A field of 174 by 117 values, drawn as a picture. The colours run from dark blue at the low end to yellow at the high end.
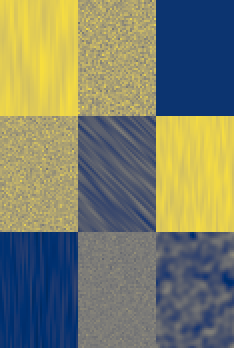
It is made of 3 by 3 panels. Panel 1,1: very high, streaked downward, faint in contrast. Panel 1,2: high, fine-grained. Panel 1,3: very low, flat. Panel 2,1: high, fine-grained. Panel 2,2: low, slanting down to the right. Panel 2,3: very high, streaked downward, faint in contrast. Panel 3,1: very low, streaked downward, faint in contrast. Panel 3,2: middling, fine-grained, faint in contrast. Panel 3,3: low, blotchy.
